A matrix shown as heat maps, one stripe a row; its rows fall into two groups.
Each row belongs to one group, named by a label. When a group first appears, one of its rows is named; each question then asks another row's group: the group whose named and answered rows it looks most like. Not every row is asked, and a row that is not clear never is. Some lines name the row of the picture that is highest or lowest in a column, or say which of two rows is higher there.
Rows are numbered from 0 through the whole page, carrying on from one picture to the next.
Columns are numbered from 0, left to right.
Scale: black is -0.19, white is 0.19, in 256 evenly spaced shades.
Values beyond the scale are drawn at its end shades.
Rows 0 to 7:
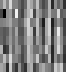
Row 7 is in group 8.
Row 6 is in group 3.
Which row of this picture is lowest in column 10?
2
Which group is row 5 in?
8
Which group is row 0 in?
3
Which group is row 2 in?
3
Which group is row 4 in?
3
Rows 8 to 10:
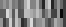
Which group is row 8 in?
3
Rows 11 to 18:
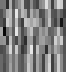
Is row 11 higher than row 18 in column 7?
Yes
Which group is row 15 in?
8
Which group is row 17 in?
3
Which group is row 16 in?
3
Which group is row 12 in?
3
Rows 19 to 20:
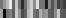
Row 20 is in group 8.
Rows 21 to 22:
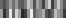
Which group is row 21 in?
3
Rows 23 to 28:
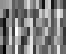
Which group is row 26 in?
8
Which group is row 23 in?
3
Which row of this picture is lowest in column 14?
23
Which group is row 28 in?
3
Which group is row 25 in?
3
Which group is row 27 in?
8
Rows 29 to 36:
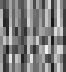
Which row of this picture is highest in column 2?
33
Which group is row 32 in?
8
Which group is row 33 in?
3
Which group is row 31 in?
8
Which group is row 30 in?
8
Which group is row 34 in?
8
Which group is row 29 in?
3
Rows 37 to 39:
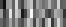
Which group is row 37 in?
3
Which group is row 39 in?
3
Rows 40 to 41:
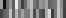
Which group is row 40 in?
8
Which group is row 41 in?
3
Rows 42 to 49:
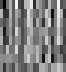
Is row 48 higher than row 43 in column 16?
Yes
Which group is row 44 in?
3
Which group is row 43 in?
8
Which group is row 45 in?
8
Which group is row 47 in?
3
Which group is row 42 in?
3
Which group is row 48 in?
3
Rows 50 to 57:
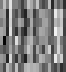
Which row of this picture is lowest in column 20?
57
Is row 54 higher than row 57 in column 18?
Yes
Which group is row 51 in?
8
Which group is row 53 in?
8
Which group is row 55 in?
3
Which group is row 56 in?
8
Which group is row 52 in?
8
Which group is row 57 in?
3
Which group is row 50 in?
3
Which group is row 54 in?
8
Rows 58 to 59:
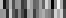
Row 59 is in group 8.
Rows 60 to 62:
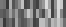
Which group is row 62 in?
8
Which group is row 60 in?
8
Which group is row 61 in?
3
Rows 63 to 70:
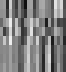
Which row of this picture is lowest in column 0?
65
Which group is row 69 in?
3
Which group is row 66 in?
8
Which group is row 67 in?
3
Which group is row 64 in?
8
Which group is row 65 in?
3
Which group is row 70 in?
3
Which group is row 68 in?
3
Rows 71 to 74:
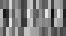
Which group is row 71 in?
3
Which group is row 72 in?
8
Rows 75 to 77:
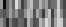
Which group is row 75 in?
8
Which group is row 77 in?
8
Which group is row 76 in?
3
